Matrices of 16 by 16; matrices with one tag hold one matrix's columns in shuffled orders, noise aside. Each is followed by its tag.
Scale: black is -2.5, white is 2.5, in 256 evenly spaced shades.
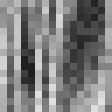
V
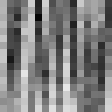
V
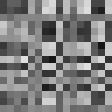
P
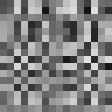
P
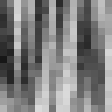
V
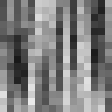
V
